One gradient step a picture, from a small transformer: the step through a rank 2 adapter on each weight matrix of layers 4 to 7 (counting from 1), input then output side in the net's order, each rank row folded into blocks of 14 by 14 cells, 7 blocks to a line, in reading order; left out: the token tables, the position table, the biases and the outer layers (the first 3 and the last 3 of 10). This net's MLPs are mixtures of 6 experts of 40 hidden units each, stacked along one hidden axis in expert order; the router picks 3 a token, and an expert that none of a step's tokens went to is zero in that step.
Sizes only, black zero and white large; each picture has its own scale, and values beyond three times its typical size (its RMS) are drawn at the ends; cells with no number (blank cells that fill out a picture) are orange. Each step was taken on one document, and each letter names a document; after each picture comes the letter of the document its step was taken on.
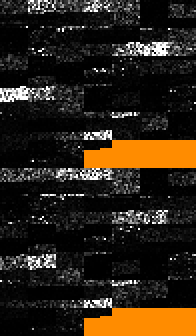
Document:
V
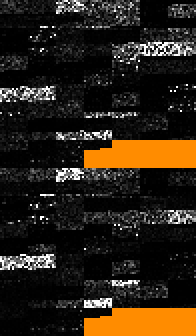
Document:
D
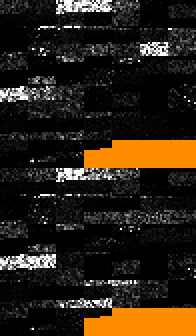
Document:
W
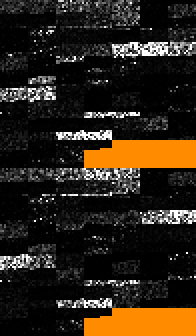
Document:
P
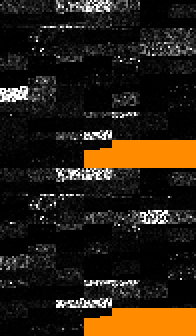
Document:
D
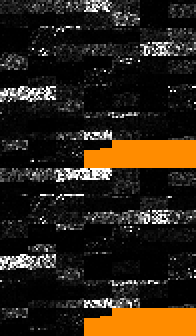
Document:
W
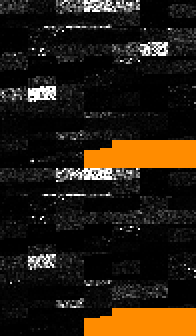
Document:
W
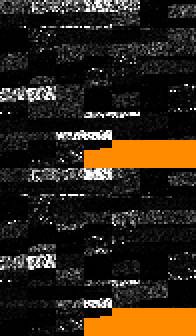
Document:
P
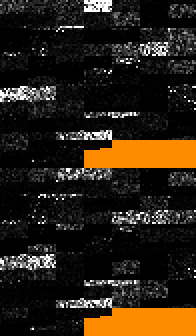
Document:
W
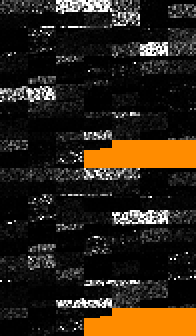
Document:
P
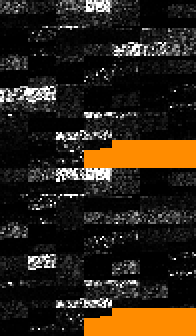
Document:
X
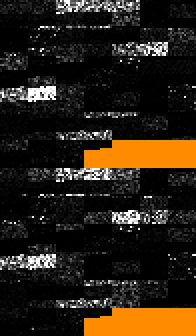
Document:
W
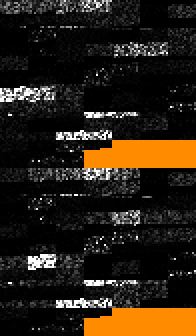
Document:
X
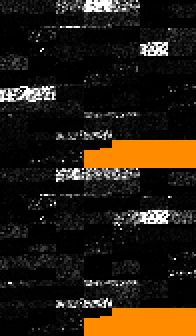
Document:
X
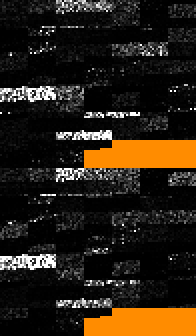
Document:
P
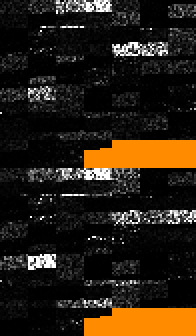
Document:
P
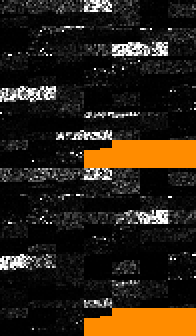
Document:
V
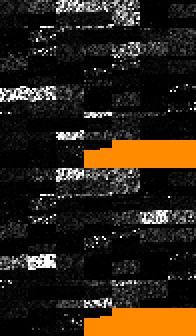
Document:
V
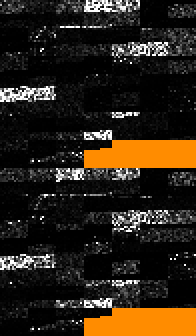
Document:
D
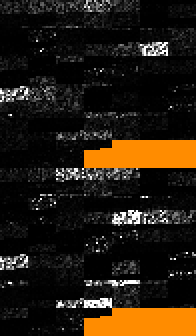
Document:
X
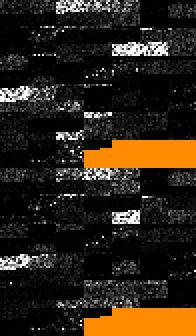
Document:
X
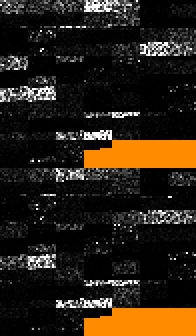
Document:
D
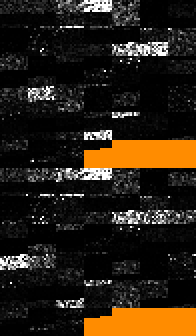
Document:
W
